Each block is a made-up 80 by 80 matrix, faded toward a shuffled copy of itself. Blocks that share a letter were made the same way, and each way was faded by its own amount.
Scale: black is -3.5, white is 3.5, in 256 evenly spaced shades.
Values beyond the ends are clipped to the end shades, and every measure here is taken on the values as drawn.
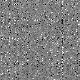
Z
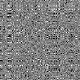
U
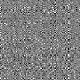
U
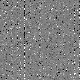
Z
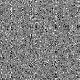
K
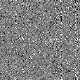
K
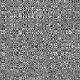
U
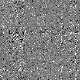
Z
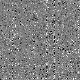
Z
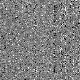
K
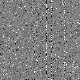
Z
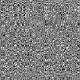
U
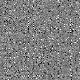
K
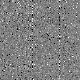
Z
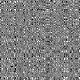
U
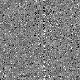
K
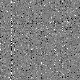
Z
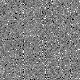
K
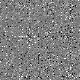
Z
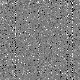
Z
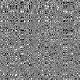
U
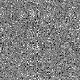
K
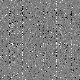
Z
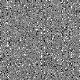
K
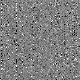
Z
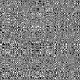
U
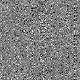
K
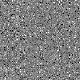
K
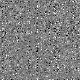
Z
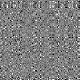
U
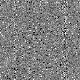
K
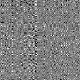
U
